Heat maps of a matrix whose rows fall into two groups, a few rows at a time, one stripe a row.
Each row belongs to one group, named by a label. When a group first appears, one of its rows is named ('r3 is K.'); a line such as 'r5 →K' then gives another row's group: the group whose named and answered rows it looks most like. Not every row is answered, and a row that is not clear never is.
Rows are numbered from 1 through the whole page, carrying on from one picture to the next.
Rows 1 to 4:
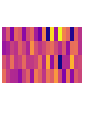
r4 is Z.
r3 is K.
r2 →K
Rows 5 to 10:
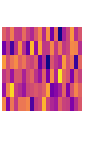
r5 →K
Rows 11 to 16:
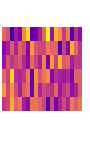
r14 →Z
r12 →K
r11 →Z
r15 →Z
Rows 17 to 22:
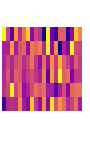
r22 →K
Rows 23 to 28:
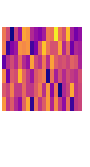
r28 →Z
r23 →Z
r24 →Z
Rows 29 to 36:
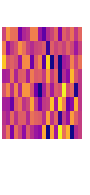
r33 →Z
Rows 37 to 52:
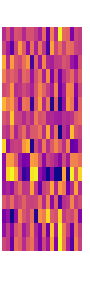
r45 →Z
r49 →K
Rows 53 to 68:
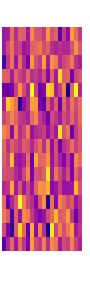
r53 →K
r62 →Z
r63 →Z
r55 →K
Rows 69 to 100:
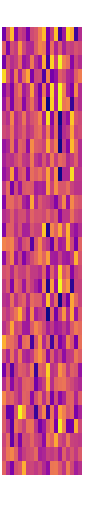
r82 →K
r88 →K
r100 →Z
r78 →K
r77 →K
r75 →K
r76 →K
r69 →K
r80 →Z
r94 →Z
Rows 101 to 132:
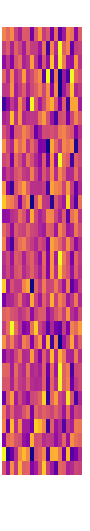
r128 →Z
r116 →Z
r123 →K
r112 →Z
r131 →Z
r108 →Z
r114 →K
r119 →Z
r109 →Z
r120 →K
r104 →K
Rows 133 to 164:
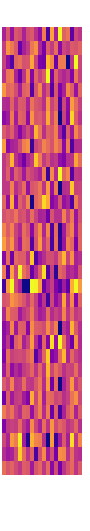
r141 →Z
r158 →K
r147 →K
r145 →Z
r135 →K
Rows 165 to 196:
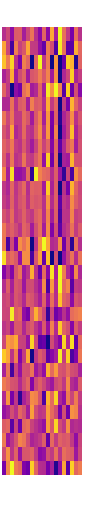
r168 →K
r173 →K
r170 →K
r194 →Z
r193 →Z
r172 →K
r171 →K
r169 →Z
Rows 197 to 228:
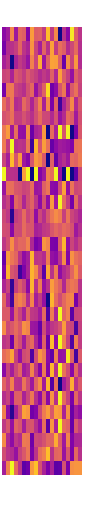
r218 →Z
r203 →K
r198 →K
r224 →Z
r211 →Z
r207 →Z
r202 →K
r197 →K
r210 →Z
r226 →Z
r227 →Z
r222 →K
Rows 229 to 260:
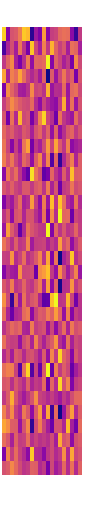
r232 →Z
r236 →K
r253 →Z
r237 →Z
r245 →K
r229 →Z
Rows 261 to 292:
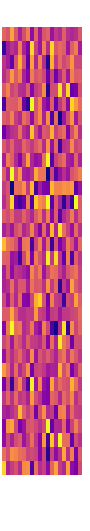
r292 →Z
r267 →K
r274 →K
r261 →Z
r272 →Z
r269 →K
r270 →Z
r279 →K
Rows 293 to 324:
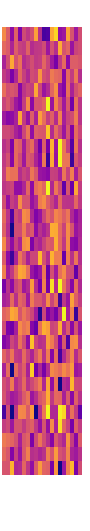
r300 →Z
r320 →Z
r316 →K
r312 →K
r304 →Z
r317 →Z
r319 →Z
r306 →Z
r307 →Z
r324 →K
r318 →K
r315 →K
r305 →Z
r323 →Z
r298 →Z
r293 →Z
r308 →Z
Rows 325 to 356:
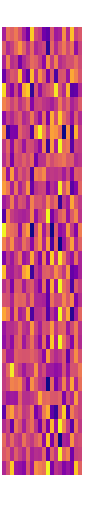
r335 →Z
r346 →K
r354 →K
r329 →Z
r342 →Z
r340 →K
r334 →Z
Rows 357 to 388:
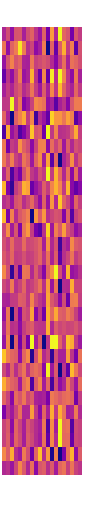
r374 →Z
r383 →Z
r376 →K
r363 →Z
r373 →K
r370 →Z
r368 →Z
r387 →K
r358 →Z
